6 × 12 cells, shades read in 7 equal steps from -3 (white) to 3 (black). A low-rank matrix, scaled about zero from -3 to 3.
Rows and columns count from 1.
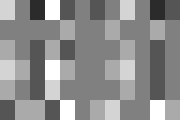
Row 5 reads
-1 0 1 -2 0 0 0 0 -1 0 1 0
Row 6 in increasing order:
-3 -3 -2 -1 -1 -1 -1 0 0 0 1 1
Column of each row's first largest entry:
3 1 3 3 3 1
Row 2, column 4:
0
